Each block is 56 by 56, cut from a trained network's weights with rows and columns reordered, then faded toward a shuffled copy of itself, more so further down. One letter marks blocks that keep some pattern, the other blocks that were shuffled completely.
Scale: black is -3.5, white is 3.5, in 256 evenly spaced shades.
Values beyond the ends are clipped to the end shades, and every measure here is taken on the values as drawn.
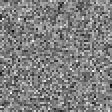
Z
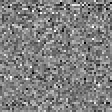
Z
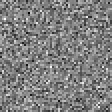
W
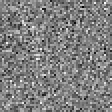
W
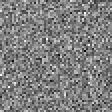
Z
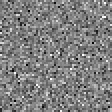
W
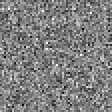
W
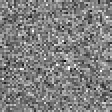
Z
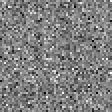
Z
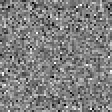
W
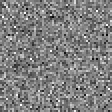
W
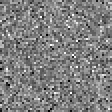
W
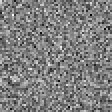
W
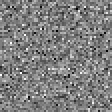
Z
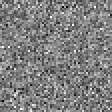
Z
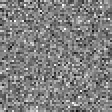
Z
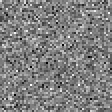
W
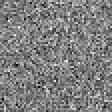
W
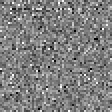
Z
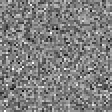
Z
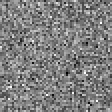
Z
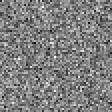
W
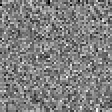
Z
